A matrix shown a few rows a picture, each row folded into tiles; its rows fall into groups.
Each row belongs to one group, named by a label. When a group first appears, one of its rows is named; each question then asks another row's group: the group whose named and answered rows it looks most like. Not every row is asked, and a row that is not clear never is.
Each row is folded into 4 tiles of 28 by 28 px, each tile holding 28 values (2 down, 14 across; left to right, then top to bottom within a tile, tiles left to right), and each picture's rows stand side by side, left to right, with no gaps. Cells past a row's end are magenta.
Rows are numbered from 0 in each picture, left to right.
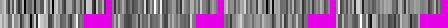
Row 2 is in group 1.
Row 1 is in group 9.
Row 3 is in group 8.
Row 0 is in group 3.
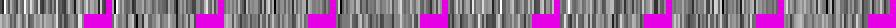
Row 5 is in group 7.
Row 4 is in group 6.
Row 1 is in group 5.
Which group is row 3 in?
8
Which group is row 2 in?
9
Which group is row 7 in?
1
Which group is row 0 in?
5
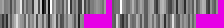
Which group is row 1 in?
7
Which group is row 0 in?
1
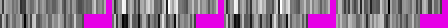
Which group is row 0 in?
5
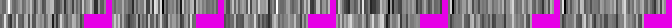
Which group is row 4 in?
8
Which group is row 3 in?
3
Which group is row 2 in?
6
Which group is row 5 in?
8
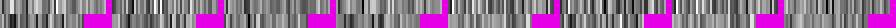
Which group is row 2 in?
5
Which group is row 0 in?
6
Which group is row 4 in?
5
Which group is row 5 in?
7
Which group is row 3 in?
6
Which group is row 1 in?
9
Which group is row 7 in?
1
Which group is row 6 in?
5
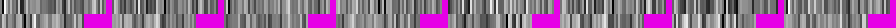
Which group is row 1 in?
3
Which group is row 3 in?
1
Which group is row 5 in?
3
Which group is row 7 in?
5
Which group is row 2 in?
8
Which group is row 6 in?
3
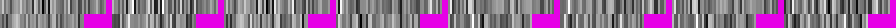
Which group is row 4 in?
8
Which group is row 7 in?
7
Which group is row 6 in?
8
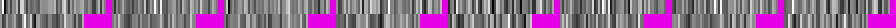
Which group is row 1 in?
9
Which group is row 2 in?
8
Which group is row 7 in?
7
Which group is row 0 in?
8
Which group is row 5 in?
9
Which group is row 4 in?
7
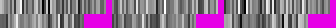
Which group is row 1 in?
6
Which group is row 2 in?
9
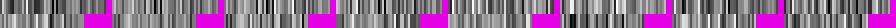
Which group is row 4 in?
5
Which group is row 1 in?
1
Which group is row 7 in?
7
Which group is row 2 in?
1
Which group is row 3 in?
1
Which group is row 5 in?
6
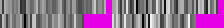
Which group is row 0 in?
5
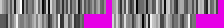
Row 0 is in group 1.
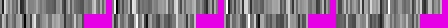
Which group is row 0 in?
5
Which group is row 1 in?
8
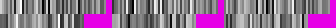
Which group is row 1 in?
9
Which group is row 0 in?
1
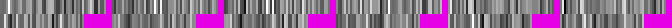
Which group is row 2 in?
9
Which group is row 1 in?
9
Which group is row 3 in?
6
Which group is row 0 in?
7
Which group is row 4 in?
8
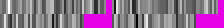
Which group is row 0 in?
7
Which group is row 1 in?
5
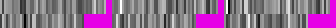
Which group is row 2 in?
8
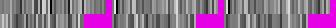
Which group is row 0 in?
9
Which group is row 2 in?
8
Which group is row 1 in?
8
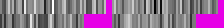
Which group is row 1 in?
1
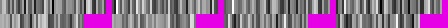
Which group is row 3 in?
7
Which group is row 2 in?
7
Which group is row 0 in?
3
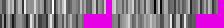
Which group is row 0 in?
6
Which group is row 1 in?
1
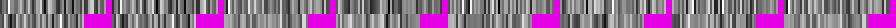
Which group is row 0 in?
7
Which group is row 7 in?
5
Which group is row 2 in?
5
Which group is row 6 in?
1
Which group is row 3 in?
3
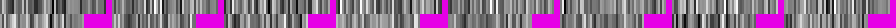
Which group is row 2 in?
7
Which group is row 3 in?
5
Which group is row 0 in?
3
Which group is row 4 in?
9
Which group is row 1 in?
9
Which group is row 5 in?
8
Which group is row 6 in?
6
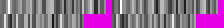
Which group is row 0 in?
7
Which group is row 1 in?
7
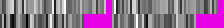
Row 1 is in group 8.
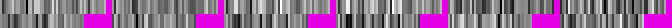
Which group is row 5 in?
7
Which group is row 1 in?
5
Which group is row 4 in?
3
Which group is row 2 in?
6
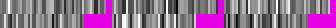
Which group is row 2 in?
6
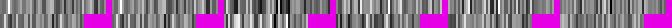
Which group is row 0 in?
7
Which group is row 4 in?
1
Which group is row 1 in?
7
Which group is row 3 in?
6
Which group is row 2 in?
3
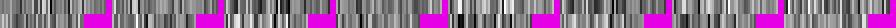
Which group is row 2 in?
3
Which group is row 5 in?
3
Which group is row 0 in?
9
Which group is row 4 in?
6
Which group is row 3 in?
5
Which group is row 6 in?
6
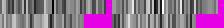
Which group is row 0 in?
3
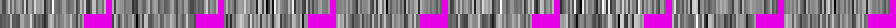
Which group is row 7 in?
9
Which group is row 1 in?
5
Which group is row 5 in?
9
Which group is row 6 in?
8
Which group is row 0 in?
6
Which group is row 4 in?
6
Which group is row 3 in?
9
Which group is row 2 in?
1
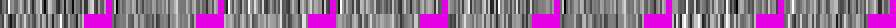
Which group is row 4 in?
1
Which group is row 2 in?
5
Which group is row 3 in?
5
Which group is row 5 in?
8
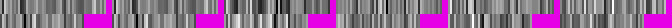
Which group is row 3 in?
9
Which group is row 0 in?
5
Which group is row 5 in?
6
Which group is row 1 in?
5
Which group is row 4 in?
8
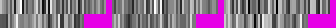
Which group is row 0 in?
1
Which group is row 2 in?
3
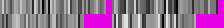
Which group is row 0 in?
1
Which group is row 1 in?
3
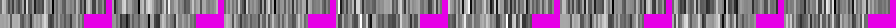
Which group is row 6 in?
3
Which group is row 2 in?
9
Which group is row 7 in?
9
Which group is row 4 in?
1
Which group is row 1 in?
6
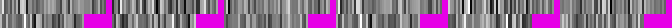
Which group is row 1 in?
7
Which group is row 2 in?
8
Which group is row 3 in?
8
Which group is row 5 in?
9
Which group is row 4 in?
1
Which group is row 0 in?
8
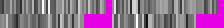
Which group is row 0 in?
9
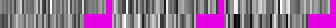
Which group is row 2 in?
6
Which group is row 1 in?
3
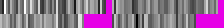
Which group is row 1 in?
5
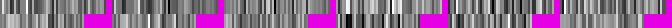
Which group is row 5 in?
5
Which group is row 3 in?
6
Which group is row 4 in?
7
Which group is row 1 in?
3
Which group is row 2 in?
9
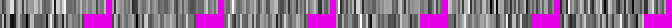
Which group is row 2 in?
7
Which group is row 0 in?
6
